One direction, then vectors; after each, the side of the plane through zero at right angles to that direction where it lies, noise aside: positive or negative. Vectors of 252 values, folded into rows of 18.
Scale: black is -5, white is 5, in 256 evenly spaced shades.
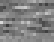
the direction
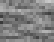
negative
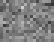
positive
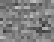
positive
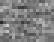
negative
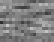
negative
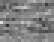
positive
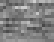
positive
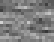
positive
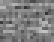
negative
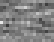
positive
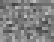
positive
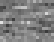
positive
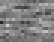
negative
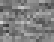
positive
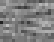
negative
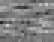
negative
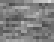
positive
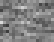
positive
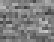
negative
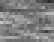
positive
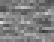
positive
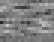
negative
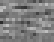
negative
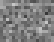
negative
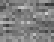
positive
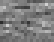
negative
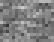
positive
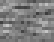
negative
